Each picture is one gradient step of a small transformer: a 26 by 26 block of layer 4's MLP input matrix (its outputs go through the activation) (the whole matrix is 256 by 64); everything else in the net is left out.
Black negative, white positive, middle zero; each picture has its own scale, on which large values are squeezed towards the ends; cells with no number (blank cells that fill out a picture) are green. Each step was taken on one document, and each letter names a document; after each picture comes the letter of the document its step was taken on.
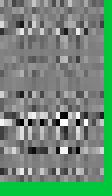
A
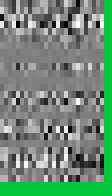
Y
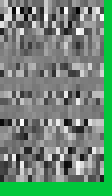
Y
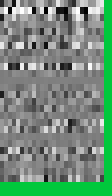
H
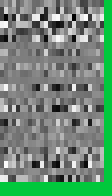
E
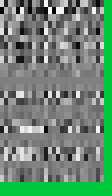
H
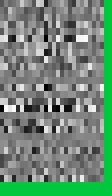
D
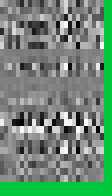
A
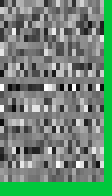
E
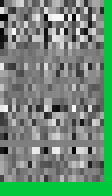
E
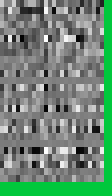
D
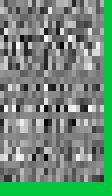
D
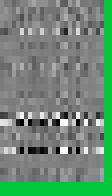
A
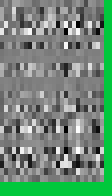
Y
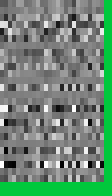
E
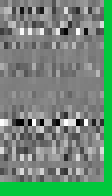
A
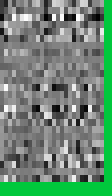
E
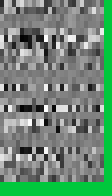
D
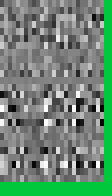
E
